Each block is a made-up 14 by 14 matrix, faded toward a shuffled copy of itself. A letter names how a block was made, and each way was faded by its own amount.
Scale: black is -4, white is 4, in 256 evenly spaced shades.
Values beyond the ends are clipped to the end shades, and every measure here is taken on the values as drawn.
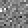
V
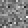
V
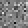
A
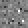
A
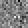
V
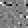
A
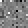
A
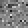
A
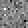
V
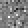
V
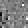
A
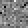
V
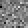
V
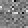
A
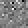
A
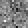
V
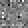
A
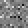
A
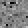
A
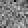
V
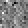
V
